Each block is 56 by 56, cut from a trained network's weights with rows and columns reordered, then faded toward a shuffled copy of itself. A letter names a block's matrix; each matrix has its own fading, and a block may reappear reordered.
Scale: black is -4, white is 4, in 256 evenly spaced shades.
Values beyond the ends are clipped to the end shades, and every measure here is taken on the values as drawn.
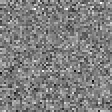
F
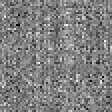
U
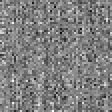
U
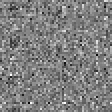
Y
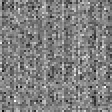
U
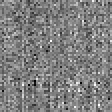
U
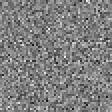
F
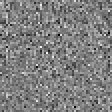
Y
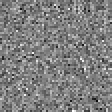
F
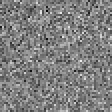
F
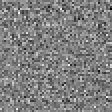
F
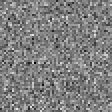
F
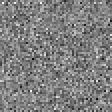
F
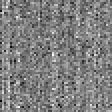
U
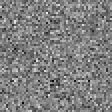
F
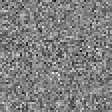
F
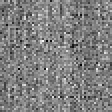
U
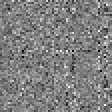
Y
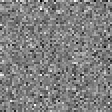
Y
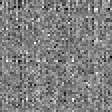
U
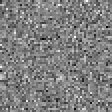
F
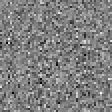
Y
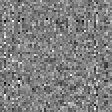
Y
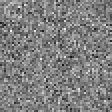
F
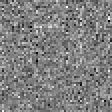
Y
